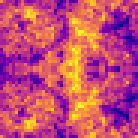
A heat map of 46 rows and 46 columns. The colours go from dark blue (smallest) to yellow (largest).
No single row or column stands out from its neighbours. The texture is blotchy. No overall slope runs across the table. The ninth with the highest average is the centre. On average the colour sits 50% of the way up the scale. No regular stripes run through it. The top and bottom halves mirror each other.
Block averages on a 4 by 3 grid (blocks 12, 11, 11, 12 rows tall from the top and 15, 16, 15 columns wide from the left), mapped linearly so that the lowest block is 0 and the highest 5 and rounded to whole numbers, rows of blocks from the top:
330 | 050 | 050 | 330
